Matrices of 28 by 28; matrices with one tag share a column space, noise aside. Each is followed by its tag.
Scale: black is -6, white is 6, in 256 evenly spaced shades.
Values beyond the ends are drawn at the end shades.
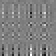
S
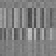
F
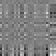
S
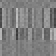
F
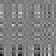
S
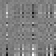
S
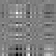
S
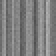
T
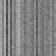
T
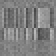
F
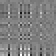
S
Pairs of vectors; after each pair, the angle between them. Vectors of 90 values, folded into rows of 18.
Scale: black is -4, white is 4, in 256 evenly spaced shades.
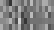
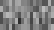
partly opposed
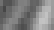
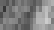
nearly parallel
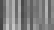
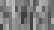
partly aligned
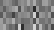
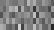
nearly parallel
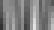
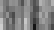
nearly opposite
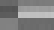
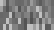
orthogonal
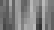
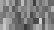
partly opposed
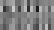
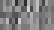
partly opposed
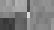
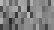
partly aligned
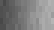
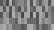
orthogonal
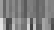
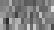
partly aligned
